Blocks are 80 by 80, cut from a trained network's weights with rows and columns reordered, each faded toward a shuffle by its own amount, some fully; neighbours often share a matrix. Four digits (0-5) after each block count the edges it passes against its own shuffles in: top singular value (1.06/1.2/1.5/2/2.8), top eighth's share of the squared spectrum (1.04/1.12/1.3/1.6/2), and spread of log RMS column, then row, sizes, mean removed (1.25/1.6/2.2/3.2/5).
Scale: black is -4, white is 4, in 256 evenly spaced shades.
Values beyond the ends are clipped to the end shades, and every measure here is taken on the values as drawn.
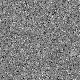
0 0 0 0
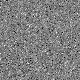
0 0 0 0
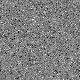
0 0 0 0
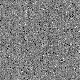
1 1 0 0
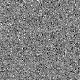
2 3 1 1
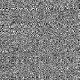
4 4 2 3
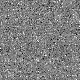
2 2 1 0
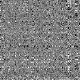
3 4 3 2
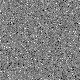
0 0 0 0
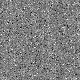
0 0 0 0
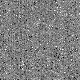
2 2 0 1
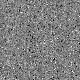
1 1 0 0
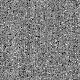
2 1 0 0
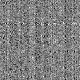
3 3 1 2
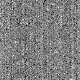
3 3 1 1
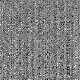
3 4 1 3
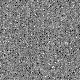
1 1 0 0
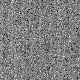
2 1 0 0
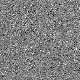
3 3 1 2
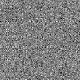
3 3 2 1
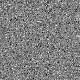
3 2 0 0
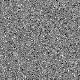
2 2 1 0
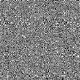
3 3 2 2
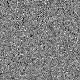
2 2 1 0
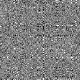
3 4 2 2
